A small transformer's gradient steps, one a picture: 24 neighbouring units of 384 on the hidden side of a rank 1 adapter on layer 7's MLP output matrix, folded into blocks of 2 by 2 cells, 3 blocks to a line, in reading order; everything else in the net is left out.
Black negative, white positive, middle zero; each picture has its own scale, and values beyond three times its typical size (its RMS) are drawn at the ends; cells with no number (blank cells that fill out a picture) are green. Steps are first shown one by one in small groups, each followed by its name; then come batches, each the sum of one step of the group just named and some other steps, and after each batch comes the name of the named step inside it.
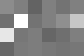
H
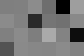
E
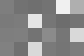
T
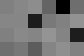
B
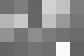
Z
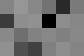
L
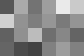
L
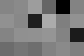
B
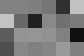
E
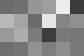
H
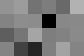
L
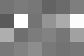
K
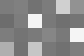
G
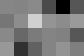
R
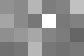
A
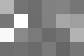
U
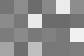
G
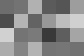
K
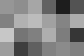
R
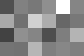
G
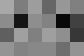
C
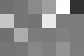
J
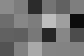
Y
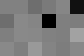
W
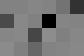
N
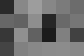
N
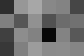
W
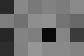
Y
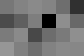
N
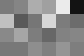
J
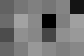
W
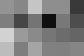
W
